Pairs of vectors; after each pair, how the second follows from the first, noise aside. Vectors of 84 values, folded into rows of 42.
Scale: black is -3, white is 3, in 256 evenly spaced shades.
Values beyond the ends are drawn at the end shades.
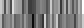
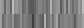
shrunk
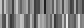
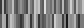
negated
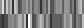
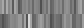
shrunk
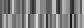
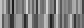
reversed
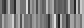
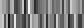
reversed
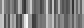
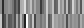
sign-scrambled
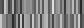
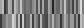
negated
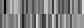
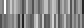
sign-scrambled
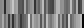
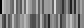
reversed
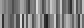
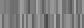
shrunk
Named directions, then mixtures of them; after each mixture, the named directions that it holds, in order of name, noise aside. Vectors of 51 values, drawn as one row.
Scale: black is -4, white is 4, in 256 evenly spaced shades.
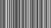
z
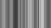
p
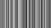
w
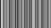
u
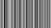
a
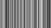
p, z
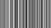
a, w, z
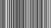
z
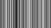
p, z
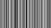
a, p, w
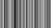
a, p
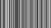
u, z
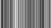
p, u, z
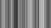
p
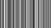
a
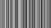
w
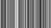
p, u, w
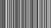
z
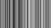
p, w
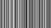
a, w
